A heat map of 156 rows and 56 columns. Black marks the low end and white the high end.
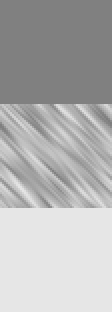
The table splits into 3 rows of 1 panel. Panel 1,1: middling, flat. Panel 2,1: high, slanting down to the right. Panel 3,1: very high, flat.
